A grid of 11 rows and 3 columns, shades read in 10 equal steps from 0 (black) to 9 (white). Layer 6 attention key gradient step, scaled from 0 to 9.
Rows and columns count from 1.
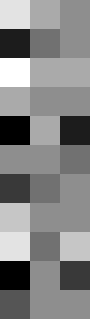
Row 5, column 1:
0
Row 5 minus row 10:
0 1 -1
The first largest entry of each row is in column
1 3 1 1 2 1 3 1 1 2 2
